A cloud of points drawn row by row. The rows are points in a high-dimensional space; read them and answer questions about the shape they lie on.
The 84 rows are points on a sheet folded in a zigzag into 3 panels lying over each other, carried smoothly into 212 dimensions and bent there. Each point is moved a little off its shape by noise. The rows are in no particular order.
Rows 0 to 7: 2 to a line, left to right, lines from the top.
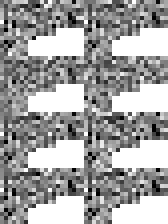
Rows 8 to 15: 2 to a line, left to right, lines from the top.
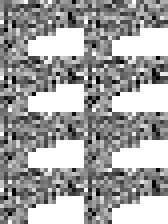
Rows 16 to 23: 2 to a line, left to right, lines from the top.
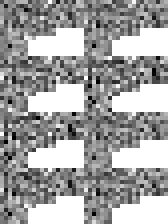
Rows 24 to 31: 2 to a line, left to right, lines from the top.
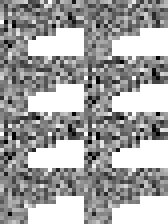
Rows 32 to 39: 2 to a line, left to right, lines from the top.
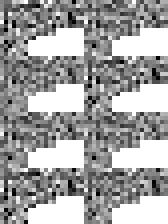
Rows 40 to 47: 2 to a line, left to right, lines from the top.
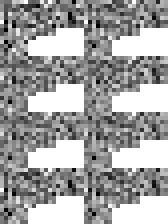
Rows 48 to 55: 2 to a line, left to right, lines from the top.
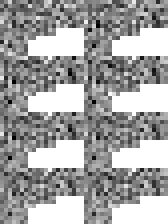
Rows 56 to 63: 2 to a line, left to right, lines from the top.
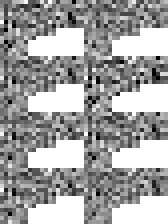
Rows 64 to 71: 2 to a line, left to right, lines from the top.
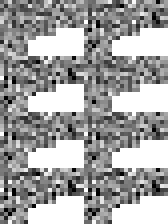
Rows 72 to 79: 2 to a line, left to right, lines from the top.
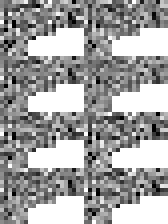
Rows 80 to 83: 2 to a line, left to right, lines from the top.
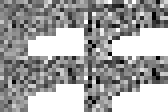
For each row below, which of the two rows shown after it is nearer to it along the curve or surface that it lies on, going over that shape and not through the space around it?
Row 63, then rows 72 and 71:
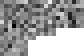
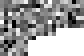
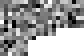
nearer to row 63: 72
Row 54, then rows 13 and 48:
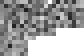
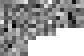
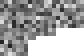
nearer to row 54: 48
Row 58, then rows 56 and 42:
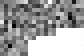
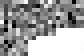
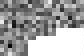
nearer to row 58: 56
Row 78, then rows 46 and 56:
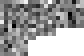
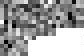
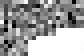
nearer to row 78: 56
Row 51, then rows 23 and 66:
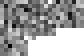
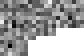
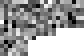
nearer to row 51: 66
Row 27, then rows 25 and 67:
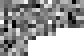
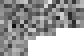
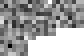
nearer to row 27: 25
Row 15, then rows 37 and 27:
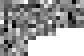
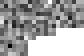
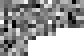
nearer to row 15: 27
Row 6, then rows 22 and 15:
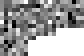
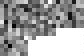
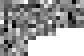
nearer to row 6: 15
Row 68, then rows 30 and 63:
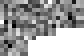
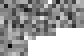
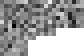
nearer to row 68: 30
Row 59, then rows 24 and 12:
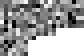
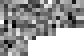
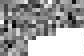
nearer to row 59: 12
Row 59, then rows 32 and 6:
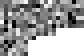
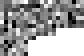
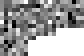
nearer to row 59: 32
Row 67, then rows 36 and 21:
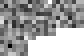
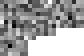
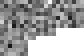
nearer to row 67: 36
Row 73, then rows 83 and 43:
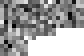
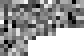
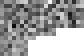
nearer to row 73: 83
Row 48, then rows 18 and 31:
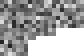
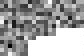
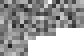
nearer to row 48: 31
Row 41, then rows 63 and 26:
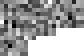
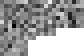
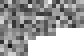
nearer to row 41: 26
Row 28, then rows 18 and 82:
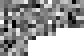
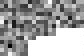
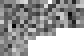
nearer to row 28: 82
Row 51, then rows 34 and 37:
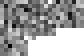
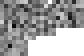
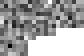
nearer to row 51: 37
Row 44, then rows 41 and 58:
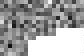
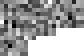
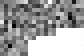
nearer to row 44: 58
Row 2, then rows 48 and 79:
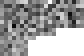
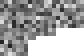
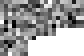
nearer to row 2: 48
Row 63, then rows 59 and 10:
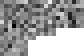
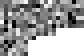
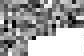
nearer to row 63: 59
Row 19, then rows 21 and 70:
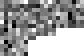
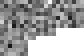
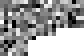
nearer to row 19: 70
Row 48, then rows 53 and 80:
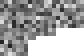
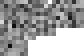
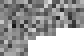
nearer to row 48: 53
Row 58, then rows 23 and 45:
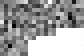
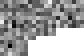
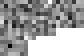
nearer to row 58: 23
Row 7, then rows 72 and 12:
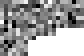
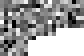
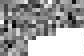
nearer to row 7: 12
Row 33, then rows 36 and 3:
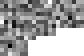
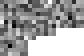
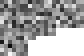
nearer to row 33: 36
